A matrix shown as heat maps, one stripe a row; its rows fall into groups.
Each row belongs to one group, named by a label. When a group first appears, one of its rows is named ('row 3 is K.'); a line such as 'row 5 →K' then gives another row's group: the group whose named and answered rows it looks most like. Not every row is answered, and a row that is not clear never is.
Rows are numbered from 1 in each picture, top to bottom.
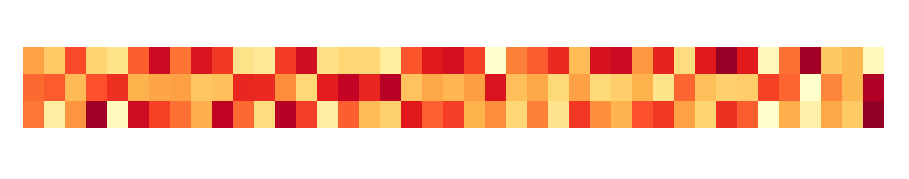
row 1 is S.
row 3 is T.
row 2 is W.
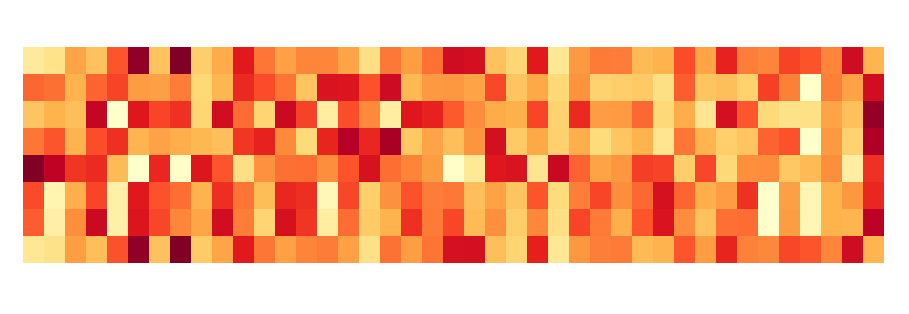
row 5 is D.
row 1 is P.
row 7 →T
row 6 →T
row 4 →W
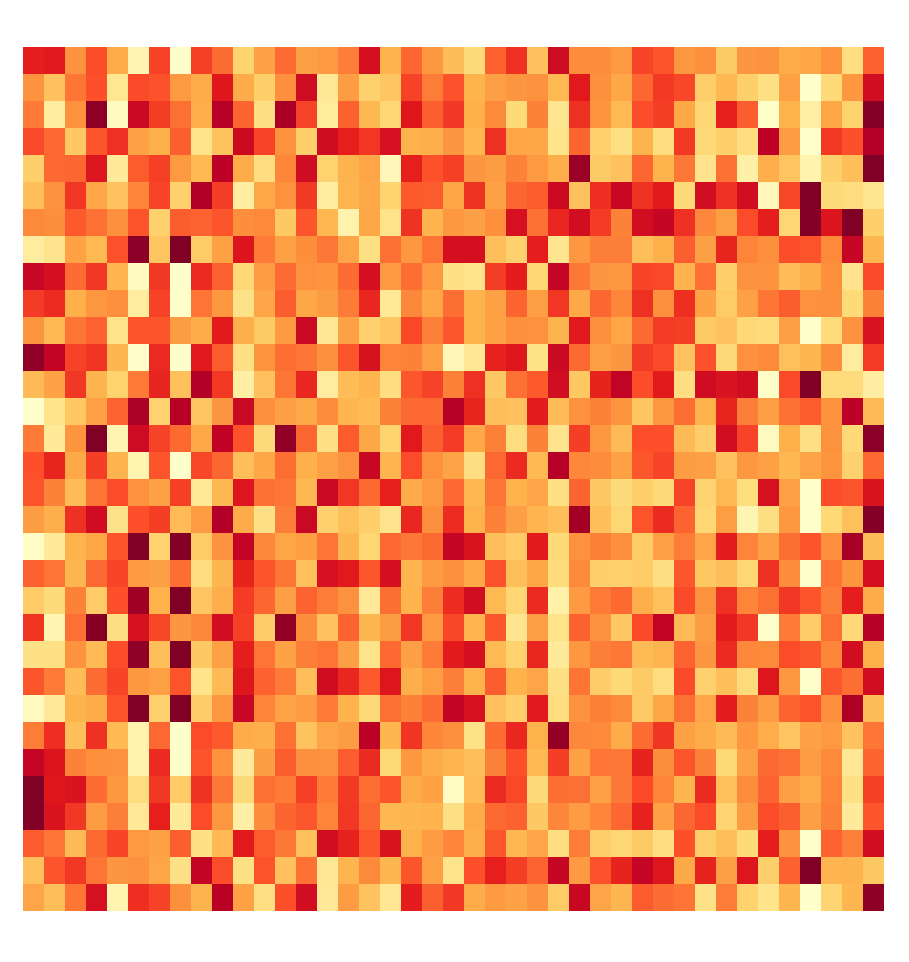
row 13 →S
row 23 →P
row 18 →T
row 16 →D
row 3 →T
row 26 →D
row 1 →D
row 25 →P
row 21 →P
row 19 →P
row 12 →D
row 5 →T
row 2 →T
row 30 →W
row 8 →P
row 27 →D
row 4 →W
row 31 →S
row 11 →T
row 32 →T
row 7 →S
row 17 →W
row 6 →S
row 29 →D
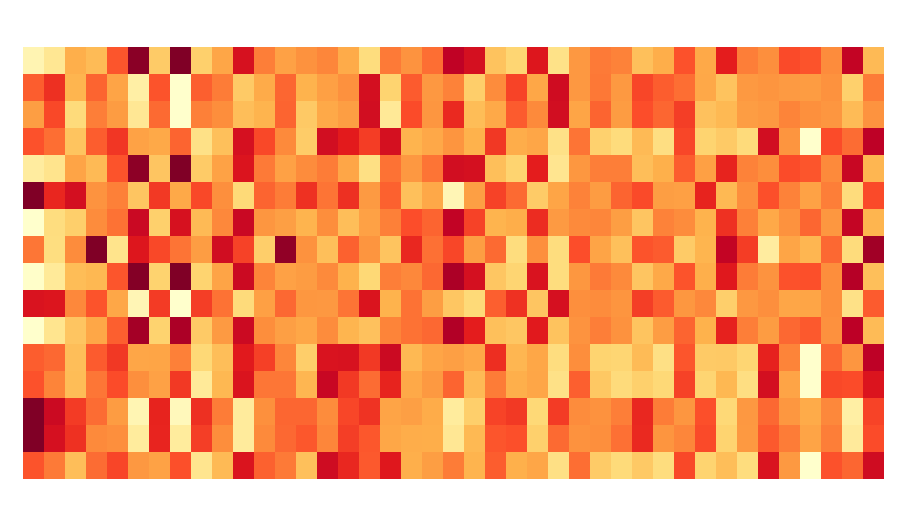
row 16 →W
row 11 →P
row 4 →W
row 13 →W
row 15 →D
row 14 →D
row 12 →W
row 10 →D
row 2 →D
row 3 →D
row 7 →P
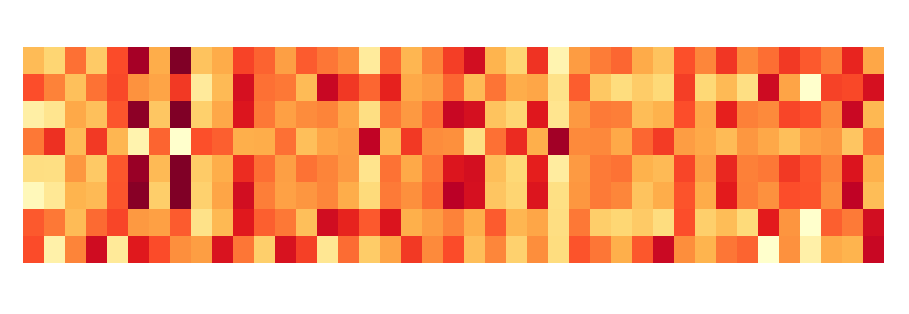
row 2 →W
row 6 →P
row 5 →P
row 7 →W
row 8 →T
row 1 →P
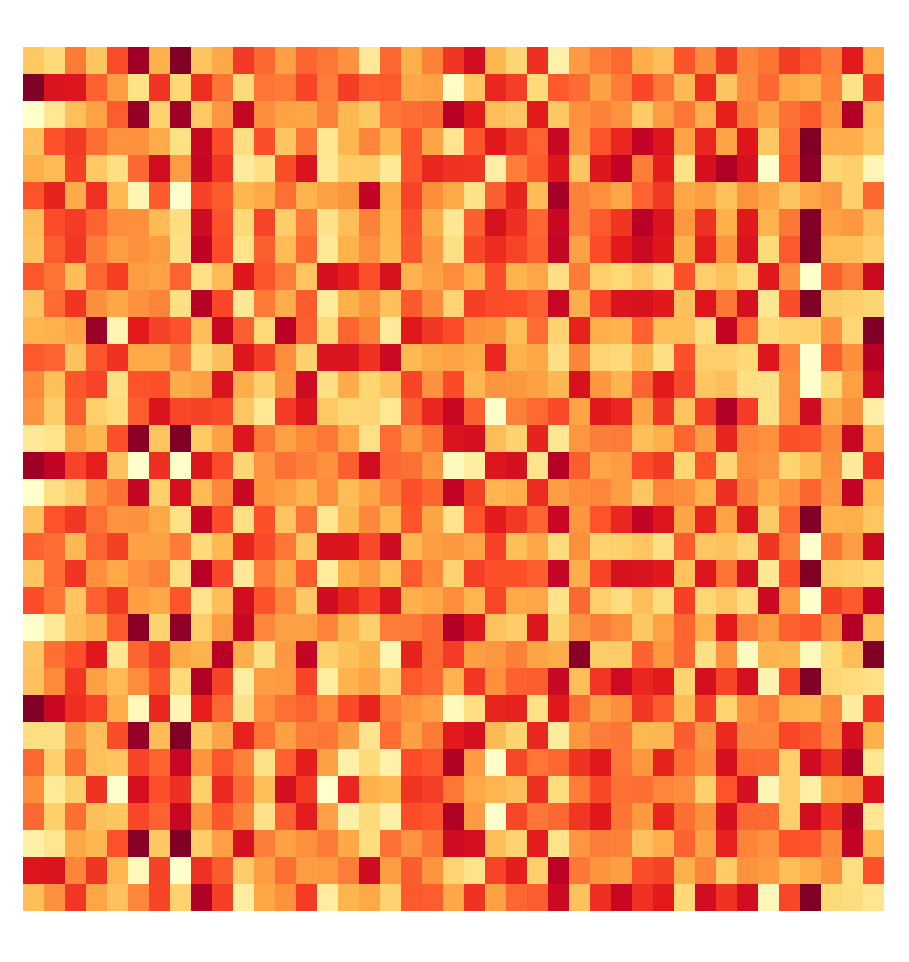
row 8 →S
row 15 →P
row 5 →S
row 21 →W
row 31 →D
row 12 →W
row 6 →D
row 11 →T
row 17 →P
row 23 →T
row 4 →S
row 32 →S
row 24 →S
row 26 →P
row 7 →S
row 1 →P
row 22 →P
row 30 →P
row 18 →S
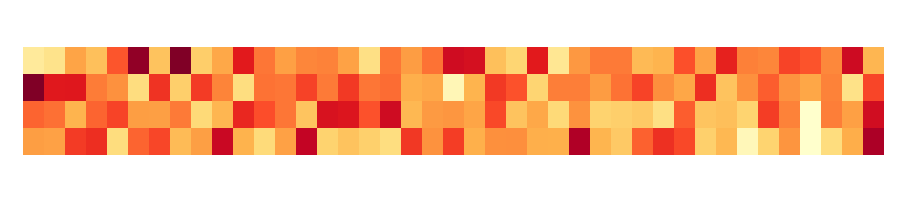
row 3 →W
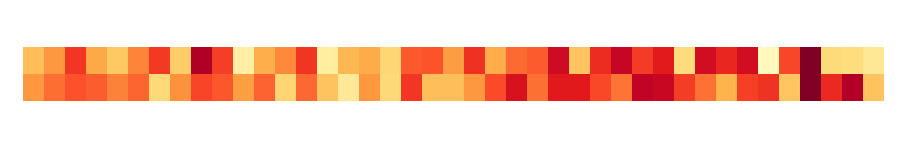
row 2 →S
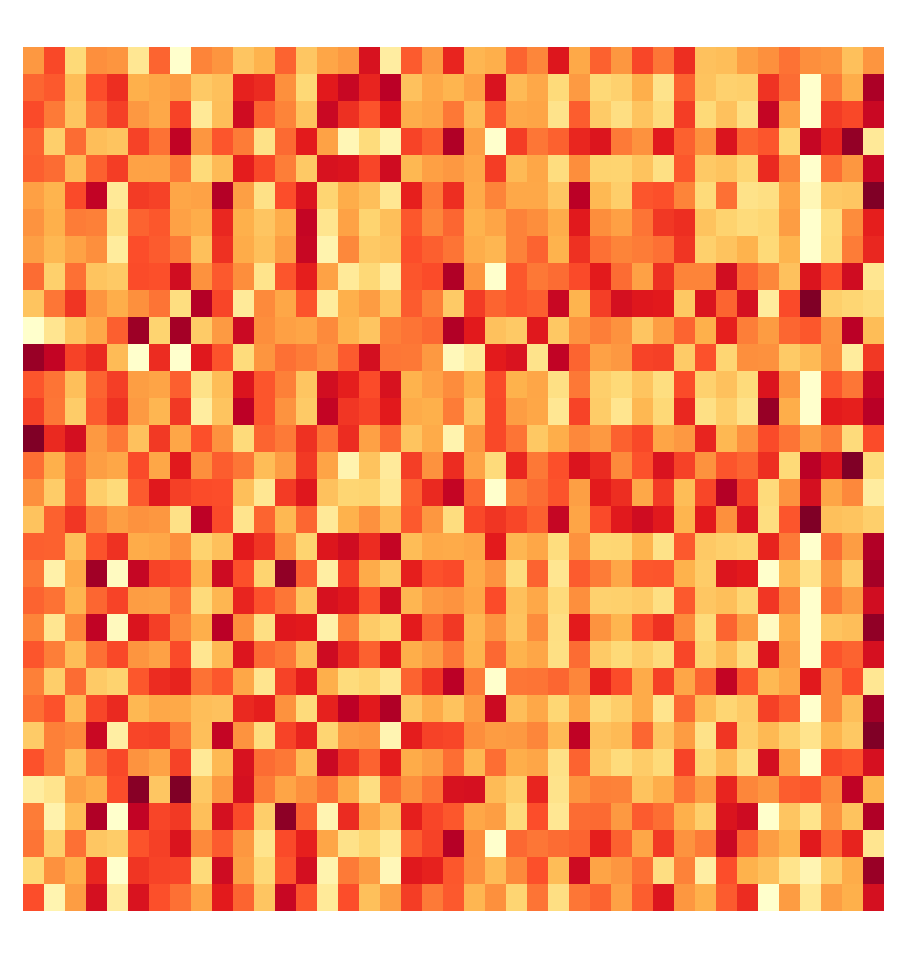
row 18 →S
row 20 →T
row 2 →W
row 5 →W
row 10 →S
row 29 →T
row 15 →D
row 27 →W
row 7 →T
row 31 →T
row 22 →T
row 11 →P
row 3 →W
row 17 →S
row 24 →S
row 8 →T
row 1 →D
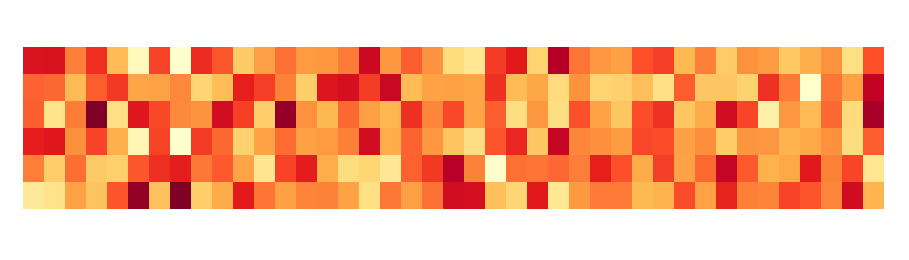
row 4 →D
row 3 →T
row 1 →D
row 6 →P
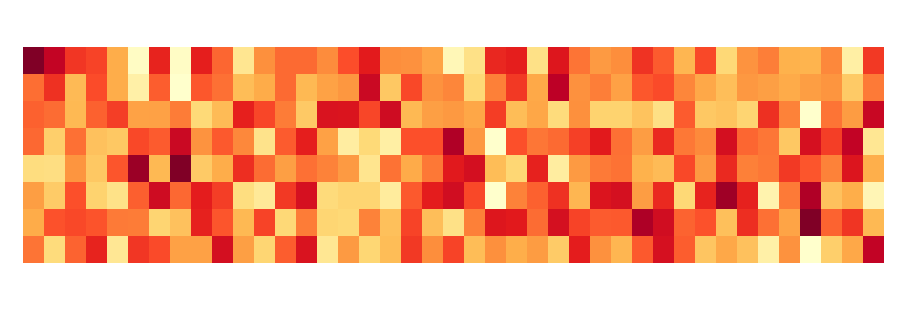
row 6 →S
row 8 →T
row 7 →S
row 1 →D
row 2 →D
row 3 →W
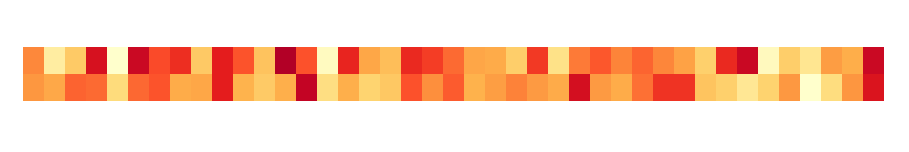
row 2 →T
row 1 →T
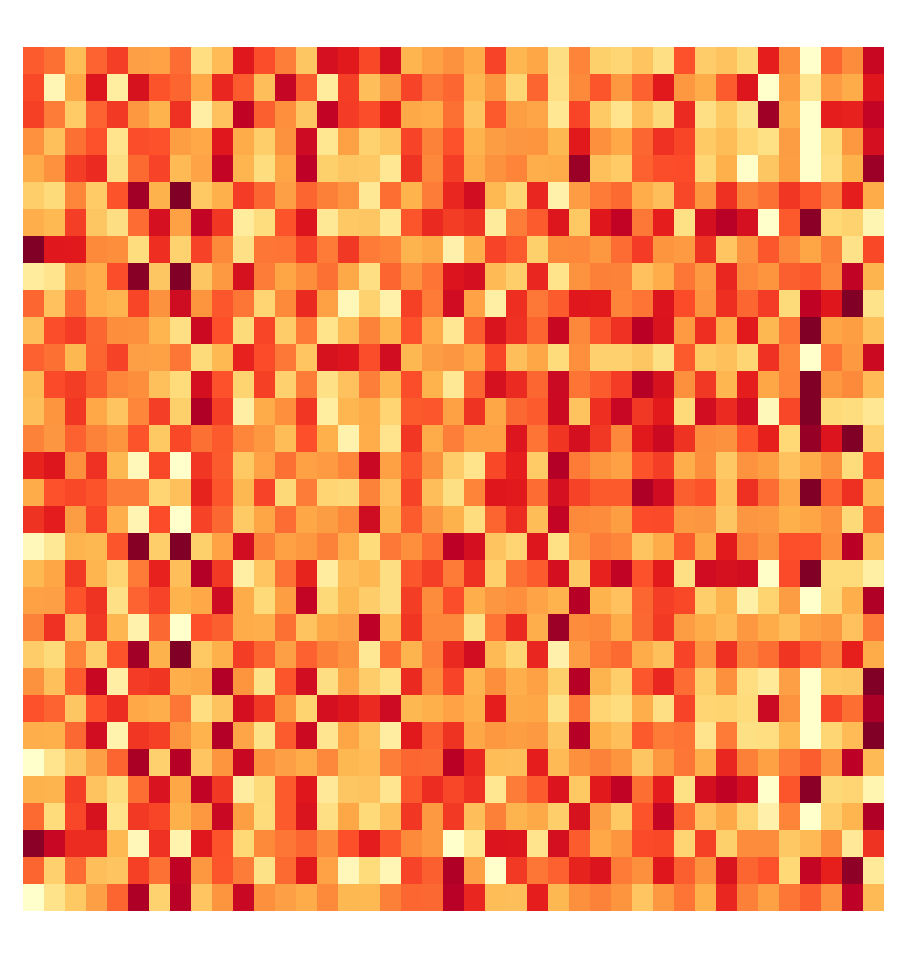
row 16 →D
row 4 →T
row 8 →D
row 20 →S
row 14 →S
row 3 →W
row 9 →P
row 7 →S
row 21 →T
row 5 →T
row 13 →S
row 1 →W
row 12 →W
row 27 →P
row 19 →P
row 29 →T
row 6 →P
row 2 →T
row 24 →T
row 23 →P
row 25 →W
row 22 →D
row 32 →P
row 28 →S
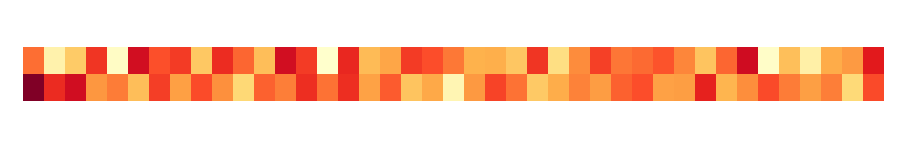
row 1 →T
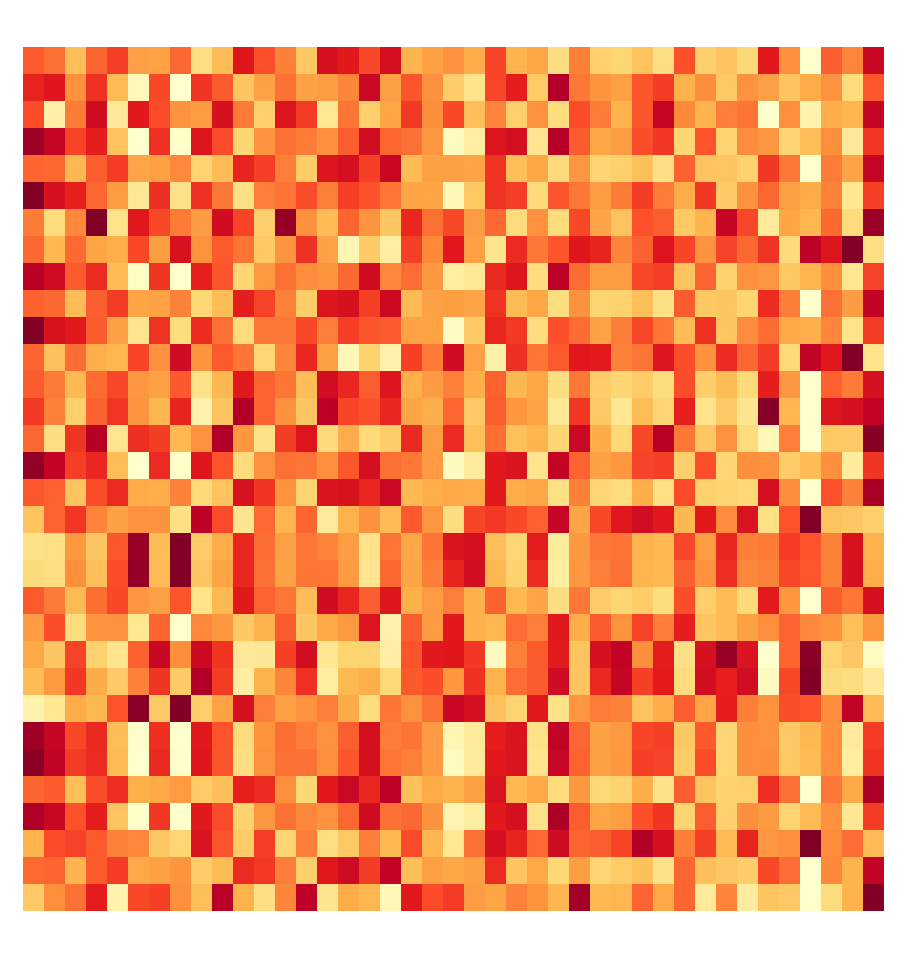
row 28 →W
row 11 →D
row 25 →P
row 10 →W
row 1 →W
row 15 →T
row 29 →D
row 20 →P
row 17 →W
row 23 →S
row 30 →S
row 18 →S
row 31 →W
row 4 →D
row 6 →D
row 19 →P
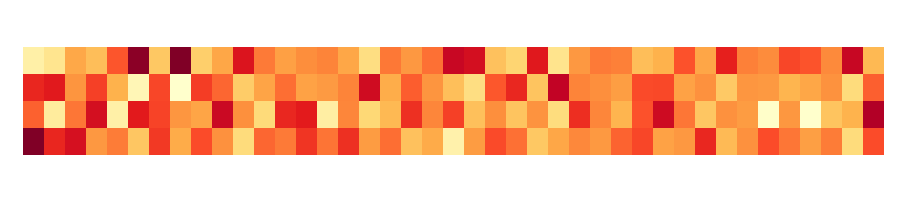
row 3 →T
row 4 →D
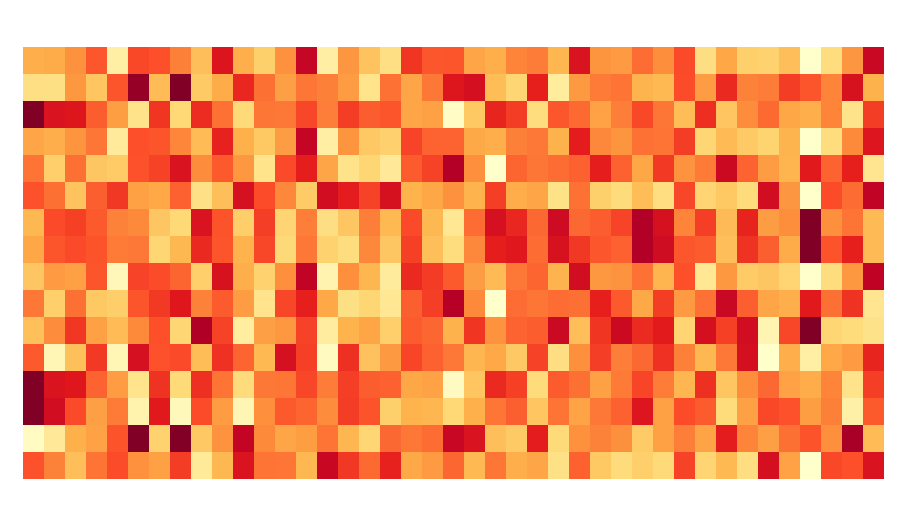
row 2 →P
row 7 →S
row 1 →T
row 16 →W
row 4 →T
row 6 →W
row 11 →S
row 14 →D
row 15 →P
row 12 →T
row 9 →T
